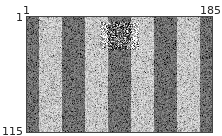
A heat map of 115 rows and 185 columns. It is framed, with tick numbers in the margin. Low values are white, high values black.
In the top middle lies a patch that is rougher than the rest. No overall slope runs across the table. Values change most from cell to cell in the top middle. Upright stripes repeat 4 times across the table.
